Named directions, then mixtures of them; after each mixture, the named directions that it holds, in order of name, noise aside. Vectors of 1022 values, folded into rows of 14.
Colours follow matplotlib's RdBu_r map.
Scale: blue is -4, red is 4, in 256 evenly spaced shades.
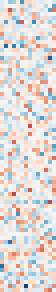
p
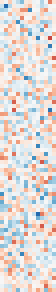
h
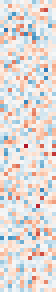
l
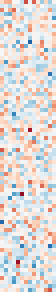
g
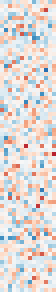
l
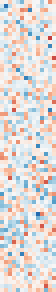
h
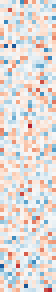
g, p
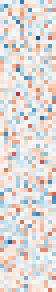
h, p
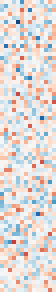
h, p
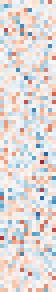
h, l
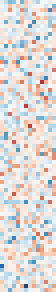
l, p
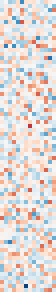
p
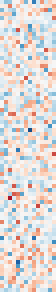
g, l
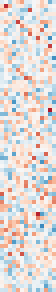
h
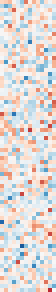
g, h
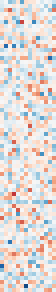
p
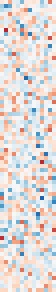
h, l
